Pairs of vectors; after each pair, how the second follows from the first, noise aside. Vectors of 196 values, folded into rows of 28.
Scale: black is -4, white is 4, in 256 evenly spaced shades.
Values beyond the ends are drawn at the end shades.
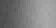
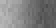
negated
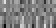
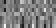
negated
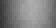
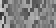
sign-scrambled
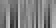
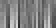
negated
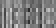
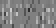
partly zeroed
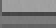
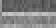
negated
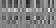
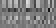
negated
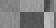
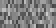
shuffled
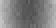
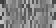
sign-scrambled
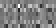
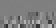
partly zeroed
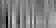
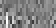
sign-scrambled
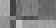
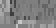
partly zeroed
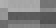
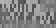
sign-scrambled
